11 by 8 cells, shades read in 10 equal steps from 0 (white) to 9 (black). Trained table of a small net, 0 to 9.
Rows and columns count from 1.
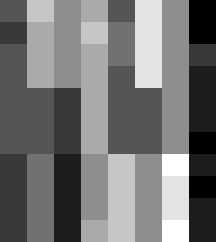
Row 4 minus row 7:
0 -3 -3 0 0 -5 0 -1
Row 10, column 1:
7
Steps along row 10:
down up down down up down up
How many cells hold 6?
17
